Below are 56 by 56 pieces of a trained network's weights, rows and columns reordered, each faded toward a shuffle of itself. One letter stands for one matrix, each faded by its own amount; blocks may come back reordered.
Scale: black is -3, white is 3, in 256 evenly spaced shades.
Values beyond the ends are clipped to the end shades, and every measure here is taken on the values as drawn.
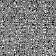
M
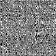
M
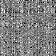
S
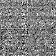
M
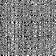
S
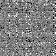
M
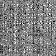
S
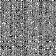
S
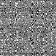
M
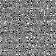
M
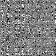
M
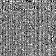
S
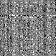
S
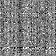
S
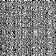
S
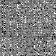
M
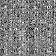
S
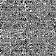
M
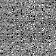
M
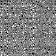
M
